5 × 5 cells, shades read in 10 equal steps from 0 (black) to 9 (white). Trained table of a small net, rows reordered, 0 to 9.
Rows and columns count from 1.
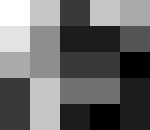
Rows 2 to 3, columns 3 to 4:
1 1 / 2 2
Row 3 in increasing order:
0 2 2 5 6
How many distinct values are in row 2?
4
